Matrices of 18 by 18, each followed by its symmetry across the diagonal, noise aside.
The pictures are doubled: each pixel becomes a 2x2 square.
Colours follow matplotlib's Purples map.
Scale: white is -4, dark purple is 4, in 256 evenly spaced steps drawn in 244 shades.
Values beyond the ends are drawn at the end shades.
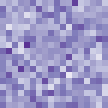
neither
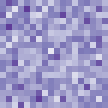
symmetric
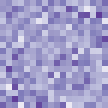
symmetric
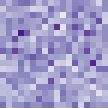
neither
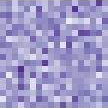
antisymmetric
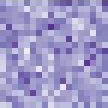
antisymmetric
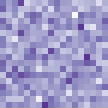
neither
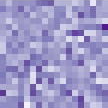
antisymmetric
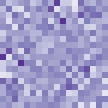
symmetric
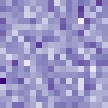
neither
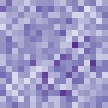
symmetric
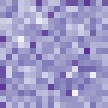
symmetric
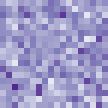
antisymmetric
